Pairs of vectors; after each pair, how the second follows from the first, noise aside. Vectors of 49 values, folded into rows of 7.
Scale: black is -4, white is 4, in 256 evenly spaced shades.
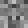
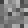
wrapped around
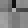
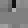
partly zeroed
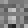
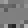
partly zeroed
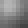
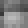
wrapped around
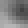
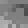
partly zeroed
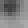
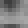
wrapped around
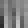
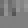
partly zeroed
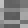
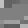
partly zeroed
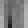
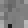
partly zeroed
